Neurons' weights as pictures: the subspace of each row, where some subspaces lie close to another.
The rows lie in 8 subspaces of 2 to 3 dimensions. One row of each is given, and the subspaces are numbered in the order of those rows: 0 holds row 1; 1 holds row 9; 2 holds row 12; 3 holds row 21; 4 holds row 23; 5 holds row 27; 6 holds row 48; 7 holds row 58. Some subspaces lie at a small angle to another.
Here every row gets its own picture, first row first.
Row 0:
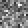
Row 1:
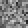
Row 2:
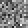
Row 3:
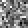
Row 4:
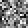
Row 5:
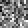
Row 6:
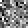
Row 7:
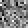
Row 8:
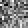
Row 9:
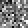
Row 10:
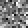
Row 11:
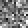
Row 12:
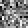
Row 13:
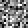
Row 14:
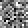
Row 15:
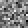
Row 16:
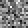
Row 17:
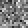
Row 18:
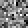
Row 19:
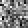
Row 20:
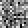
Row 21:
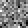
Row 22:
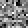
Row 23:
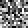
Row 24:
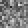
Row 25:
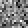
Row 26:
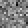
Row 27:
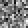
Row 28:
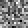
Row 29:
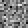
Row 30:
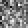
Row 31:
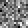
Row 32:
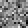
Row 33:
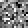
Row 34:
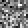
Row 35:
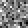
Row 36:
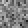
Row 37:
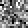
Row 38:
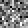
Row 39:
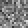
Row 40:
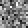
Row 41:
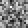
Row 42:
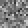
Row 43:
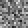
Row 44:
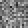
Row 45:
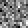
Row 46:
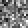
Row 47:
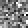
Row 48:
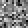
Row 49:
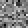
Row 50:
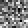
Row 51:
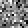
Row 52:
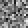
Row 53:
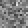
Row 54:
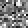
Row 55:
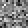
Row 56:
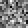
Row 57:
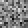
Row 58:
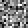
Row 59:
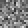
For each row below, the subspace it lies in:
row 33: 7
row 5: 1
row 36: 2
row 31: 3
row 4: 3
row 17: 1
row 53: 5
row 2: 1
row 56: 0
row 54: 6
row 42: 5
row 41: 0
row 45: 3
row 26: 5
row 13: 7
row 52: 5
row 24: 0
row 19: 2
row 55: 6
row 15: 7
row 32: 3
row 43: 4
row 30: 0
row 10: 2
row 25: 1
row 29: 7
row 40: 2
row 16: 4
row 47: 0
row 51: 1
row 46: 2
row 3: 3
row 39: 1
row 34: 7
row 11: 2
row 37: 1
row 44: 7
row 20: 7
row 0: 0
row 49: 6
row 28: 4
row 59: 1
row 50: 4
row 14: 7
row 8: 5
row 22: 6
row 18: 5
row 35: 3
